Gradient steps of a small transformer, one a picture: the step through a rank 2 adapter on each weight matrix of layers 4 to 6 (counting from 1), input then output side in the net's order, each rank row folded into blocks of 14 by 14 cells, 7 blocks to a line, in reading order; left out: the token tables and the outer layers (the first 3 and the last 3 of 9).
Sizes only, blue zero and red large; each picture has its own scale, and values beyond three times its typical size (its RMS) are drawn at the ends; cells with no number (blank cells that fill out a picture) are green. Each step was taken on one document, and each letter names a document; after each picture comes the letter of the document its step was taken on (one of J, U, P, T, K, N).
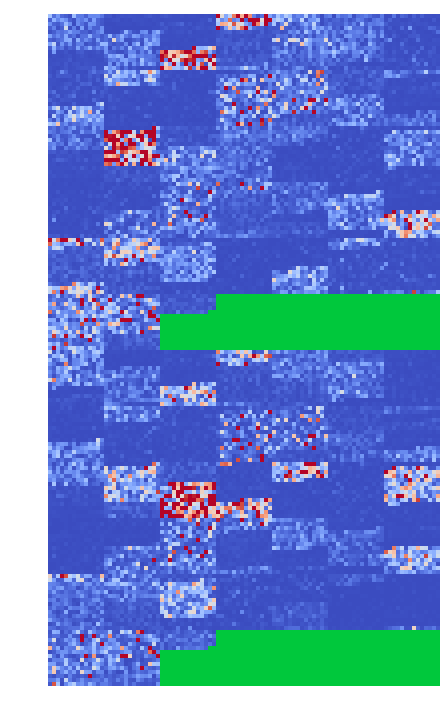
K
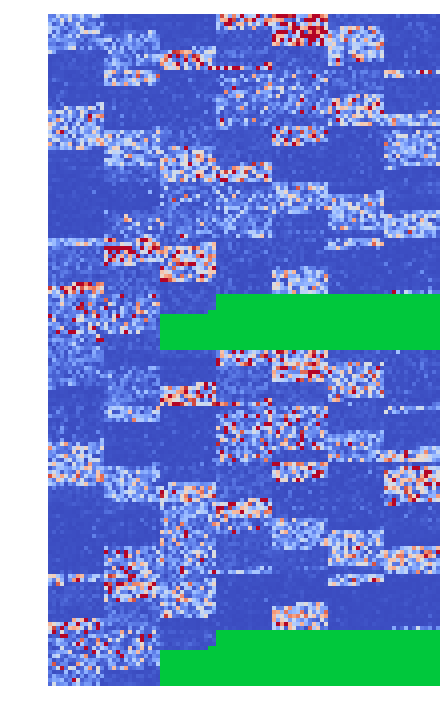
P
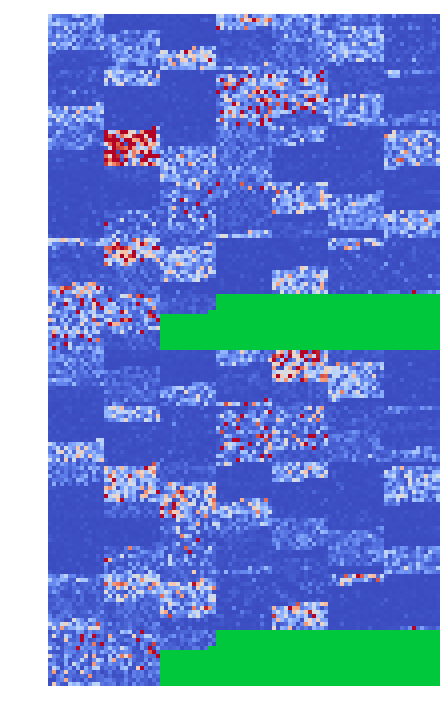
K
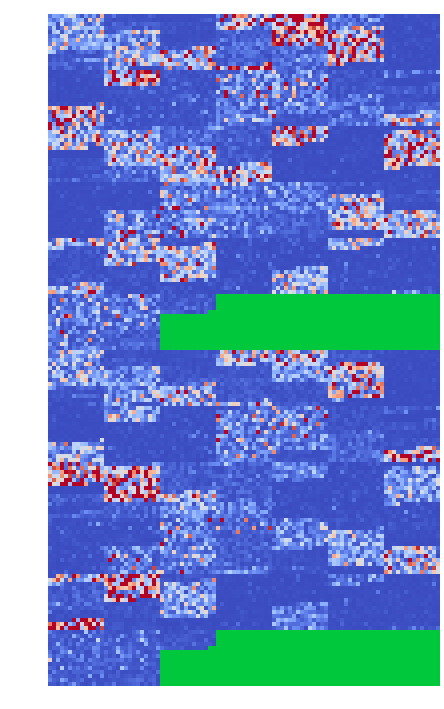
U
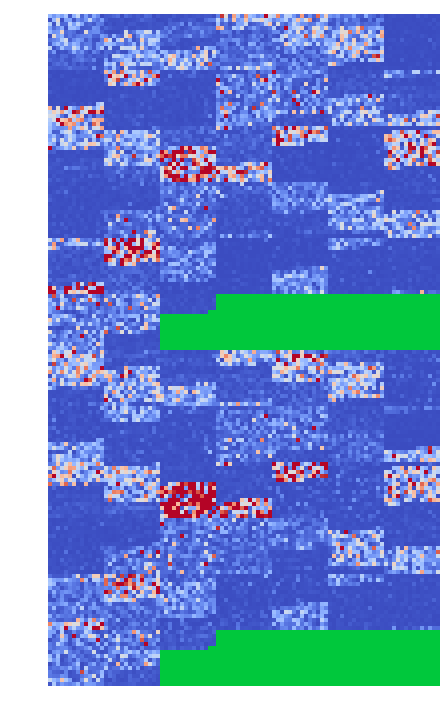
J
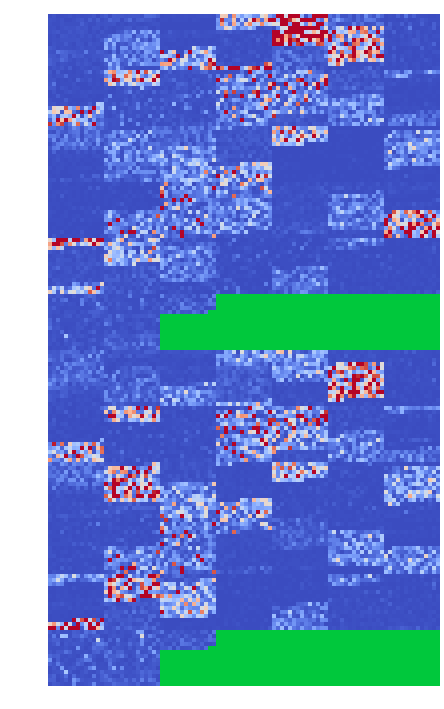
U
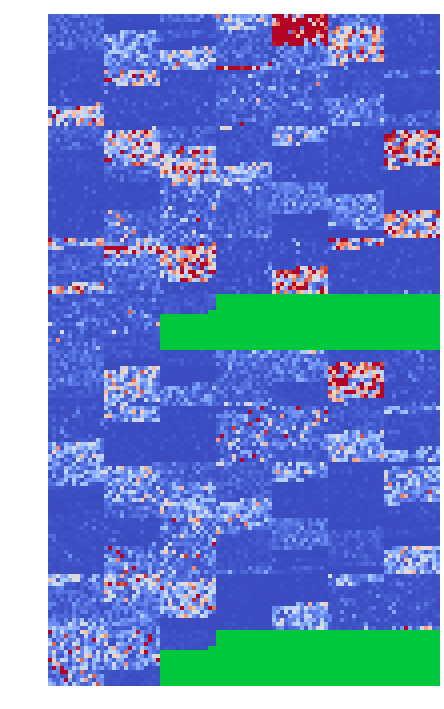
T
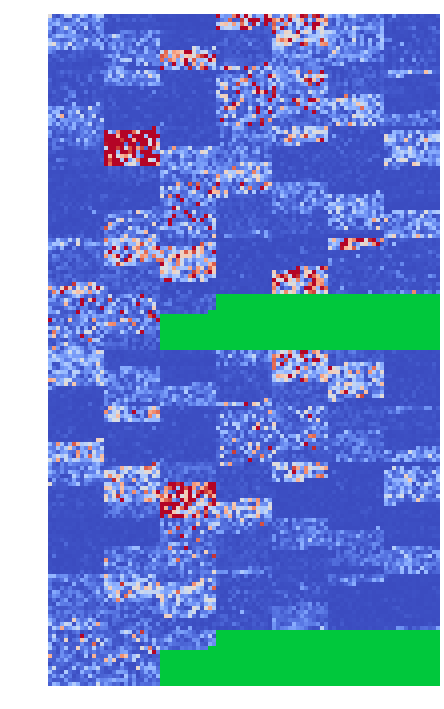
K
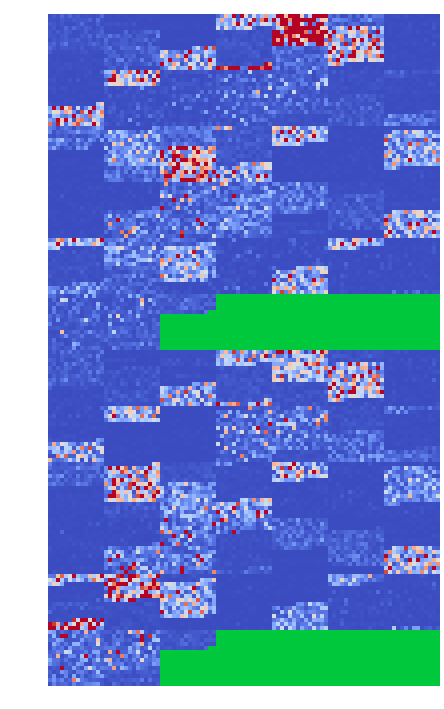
U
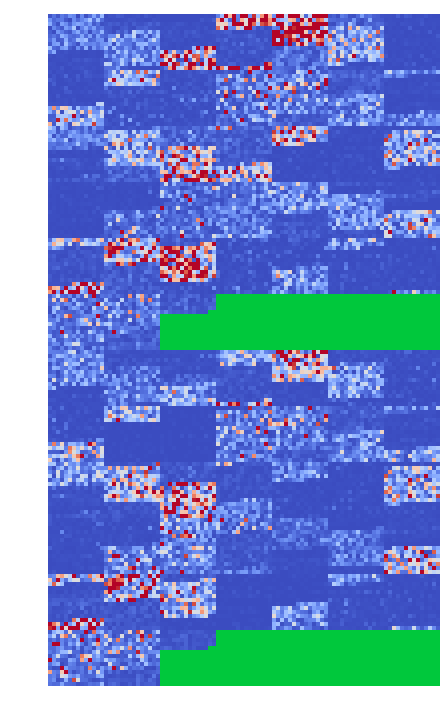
U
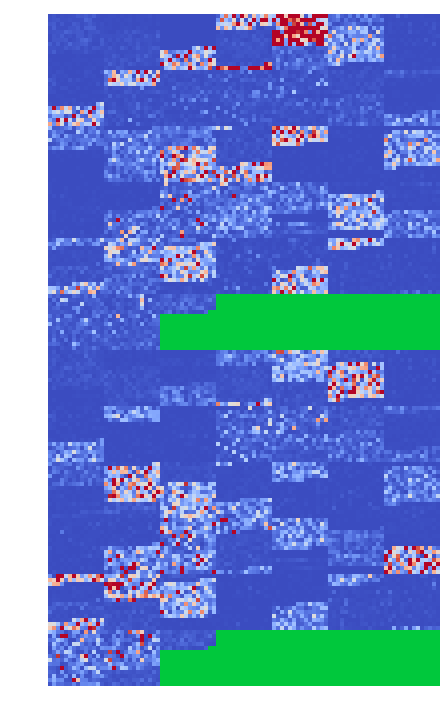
U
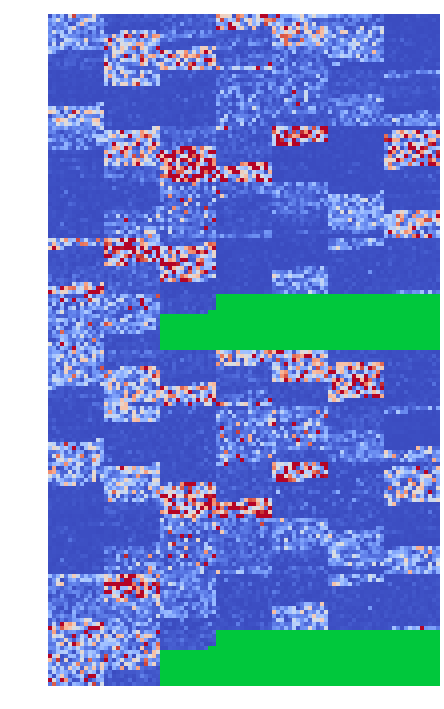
J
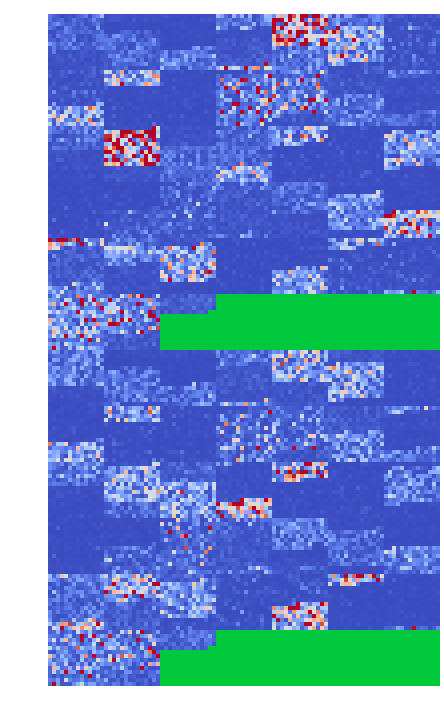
K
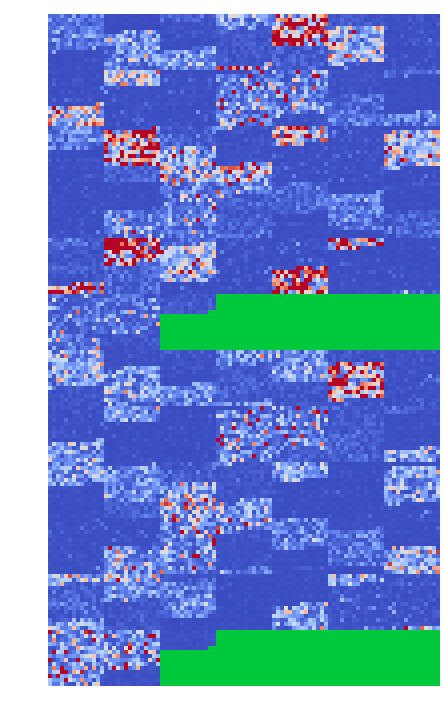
T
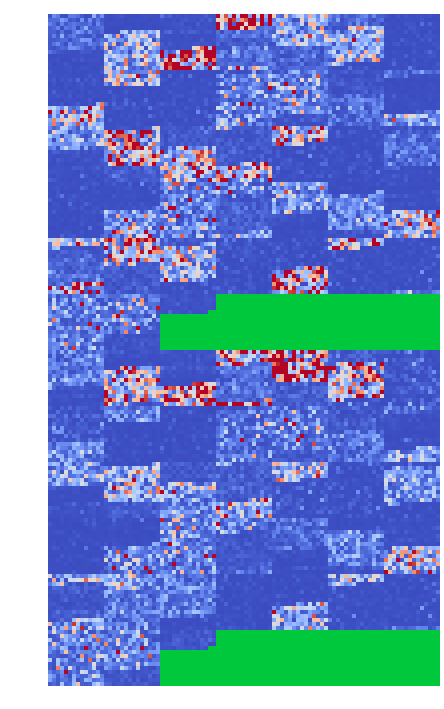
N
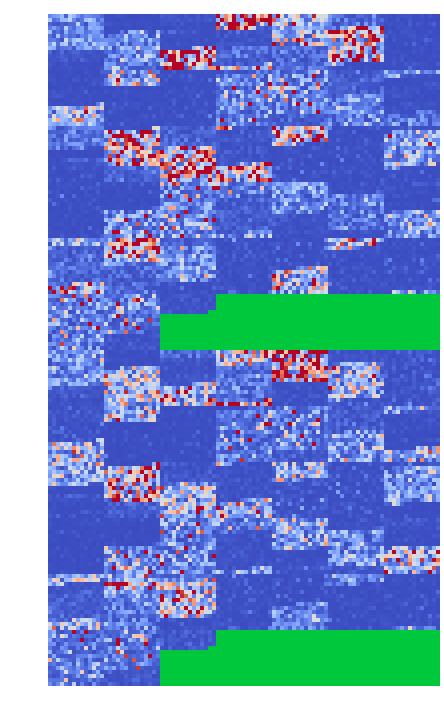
N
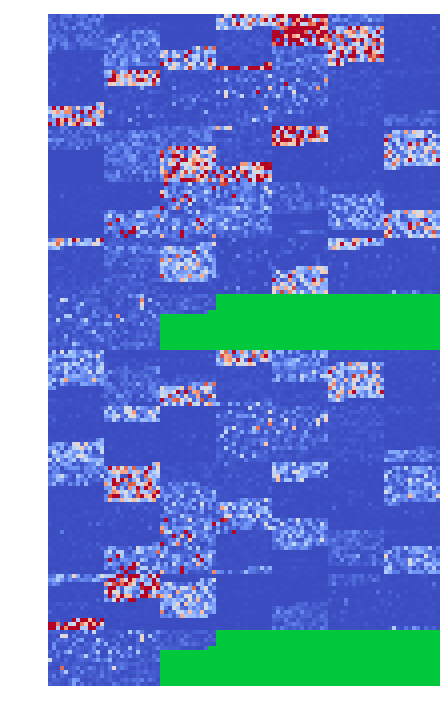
U
